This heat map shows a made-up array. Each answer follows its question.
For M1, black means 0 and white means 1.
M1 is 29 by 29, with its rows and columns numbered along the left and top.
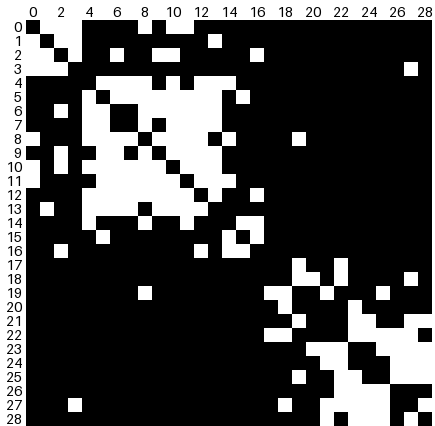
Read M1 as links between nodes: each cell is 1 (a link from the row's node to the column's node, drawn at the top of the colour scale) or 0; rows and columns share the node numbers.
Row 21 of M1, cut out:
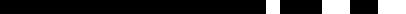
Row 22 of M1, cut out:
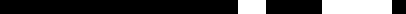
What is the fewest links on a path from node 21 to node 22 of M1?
2
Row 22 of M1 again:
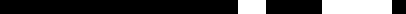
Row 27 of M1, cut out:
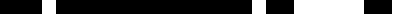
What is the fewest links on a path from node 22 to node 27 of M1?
1
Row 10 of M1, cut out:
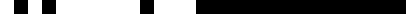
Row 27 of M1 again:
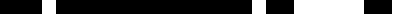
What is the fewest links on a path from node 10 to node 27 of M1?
3
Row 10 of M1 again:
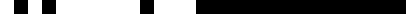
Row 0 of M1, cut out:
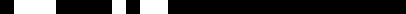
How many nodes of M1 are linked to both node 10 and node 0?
3
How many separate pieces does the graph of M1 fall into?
1
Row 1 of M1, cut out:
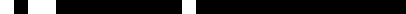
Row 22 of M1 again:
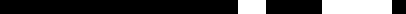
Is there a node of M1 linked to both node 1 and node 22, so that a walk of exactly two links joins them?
no
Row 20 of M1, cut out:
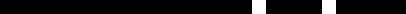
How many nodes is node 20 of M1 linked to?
2
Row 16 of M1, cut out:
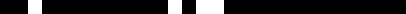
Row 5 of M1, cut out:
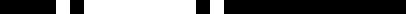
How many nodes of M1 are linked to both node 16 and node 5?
2
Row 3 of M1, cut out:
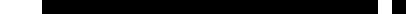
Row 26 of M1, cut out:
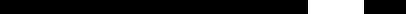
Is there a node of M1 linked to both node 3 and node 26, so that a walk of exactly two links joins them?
no
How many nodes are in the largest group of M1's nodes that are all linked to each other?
7
